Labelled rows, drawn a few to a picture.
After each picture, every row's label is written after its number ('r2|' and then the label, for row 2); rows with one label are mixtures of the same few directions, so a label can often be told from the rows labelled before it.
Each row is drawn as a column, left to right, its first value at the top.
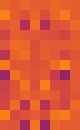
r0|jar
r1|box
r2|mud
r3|mud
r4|mud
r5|jar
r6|jar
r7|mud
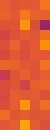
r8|jar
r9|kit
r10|mud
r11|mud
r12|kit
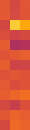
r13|mud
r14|kit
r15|kit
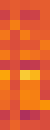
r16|jar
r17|kit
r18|jar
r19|jar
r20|box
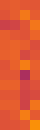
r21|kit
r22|kit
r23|jar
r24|mud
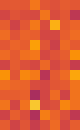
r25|jar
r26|mud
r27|jar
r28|box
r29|jar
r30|kit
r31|box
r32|jar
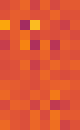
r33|kit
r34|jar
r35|kit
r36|kit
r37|box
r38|box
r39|mud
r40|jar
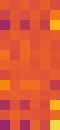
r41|mud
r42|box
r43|mud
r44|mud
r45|mud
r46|mud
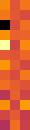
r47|kit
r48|box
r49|box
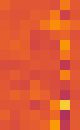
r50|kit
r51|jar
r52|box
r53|box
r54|kit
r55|mud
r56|box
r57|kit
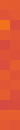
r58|kit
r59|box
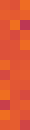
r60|box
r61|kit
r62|kit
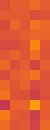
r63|box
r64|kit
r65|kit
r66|box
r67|mud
